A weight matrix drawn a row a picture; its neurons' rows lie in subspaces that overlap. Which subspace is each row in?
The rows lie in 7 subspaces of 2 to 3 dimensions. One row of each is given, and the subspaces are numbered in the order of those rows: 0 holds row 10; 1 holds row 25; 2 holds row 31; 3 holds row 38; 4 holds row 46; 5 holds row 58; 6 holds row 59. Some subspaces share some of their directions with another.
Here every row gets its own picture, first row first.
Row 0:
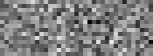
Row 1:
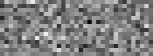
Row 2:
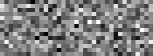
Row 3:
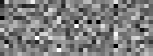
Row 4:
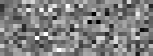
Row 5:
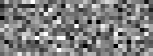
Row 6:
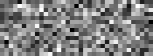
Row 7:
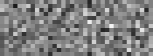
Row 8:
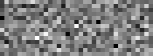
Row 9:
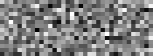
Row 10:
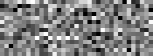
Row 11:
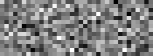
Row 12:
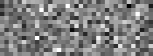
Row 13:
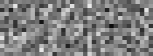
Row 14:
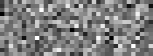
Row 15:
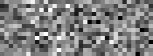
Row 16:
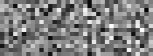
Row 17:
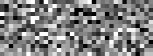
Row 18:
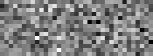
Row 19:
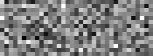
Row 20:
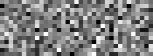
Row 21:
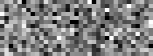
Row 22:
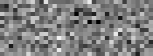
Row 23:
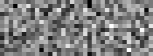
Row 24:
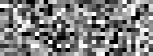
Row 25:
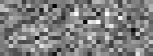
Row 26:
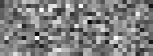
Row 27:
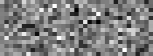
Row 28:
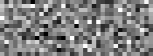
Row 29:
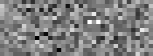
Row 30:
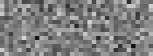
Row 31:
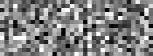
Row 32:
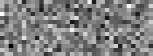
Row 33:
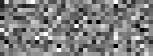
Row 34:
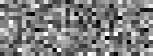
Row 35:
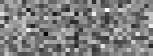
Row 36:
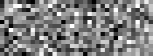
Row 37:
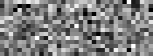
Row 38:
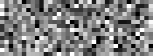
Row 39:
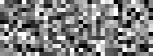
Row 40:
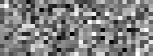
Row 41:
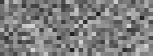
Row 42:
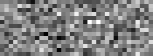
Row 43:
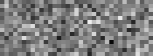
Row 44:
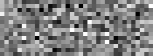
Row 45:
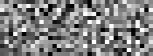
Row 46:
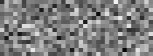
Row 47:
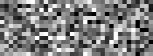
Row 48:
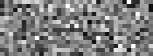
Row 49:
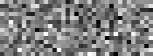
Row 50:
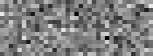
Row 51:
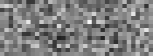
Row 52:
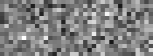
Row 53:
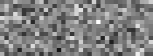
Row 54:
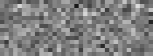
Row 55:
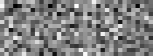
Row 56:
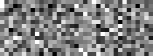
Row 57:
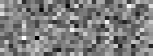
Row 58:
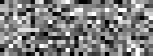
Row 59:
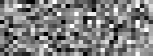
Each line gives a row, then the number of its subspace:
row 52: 4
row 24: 1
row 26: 3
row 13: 2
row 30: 0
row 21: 5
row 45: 2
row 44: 3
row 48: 0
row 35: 5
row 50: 3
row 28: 4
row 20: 3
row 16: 2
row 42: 6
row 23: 2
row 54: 0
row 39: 4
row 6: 0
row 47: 6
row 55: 6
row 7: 2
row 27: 4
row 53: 0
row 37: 0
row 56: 6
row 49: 3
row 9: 3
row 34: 3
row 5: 4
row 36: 6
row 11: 4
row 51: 1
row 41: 4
